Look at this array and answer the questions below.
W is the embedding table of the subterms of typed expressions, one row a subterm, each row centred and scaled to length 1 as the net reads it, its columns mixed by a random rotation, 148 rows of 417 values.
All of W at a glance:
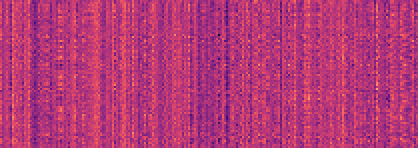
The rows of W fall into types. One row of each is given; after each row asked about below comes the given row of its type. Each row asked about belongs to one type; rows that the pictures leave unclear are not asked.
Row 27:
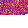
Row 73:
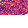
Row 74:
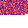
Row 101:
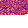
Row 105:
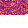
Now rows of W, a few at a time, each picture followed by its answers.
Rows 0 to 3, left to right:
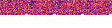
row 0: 74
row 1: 105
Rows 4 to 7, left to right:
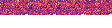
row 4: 27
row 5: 73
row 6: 73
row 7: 105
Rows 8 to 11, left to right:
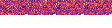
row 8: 101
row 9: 27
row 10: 73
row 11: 73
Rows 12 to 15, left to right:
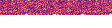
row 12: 105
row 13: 73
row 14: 105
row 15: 105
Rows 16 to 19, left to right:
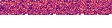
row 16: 73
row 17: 73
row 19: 101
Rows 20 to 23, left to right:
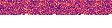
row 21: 105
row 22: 73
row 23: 105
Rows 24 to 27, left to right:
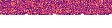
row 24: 105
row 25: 74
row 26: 105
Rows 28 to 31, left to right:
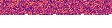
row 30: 74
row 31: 73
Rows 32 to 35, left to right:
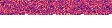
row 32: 27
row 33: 73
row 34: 101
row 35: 101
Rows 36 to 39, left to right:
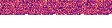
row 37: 27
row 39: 27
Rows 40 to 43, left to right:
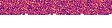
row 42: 105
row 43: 27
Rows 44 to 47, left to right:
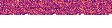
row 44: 27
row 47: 74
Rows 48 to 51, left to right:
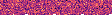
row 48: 27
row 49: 74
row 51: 27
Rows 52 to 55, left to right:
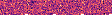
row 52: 74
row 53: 105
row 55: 27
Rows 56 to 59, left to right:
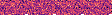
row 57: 74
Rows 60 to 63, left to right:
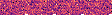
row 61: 27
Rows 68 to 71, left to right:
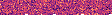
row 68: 74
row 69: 27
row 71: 101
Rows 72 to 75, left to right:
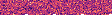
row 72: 101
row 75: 105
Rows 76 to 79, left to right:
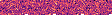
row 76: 73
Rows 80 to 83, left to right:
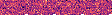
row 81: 27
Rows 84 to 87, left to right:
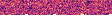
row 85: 73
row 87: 105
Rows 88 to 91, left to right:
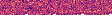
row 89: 73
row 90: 27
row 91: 105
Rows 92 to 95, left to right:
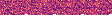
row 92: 105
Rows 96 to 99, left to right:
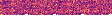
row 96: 105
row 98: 105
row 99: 105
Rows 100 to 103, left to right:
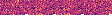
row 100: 27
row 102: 101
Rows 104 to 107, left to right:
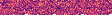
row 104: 27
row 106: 73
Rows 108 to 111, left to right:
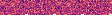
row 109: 74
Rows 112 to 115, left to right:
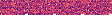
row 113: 74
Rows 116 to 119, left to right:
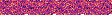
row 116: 105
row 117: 73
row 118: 73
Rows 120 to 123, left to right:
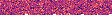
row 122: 101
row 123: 27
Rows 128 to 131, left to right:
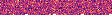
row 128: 27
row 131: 74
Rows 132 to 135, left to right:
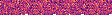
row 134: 27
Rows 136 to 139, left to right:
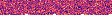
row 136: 74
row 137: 105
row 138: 101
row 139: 105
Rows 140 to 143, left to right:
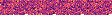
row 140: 27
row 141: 101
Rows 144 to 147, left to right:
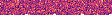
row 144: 27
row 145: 105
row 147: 27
